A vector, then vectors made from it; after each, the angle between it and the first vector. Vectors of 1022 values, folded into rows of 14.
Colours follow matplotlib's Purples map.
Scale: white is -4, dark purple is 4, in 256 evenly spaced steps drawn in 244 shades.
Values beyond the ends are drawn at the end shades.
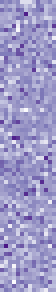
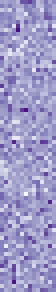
nearly opposite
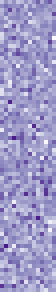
partly aligned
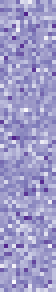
nearly parallel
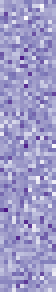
orthogonal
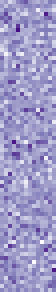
partly opposed
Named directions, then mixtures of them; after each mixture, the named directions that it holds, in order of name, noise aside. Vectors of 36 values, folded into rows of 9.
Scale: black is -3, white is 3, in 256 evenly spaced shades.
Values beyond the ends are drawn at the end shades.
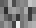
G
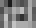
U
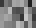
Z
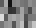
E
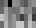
E, U, Z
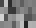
E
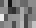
E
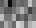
E, G, U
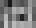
U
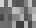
E, Z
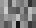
G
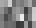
U, Z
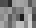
U, Z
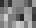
U, Z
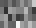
G, U, Z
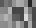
Z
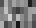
G, U, Z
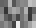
G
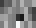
G, U, Z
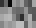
E, U, Z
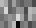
G, Z
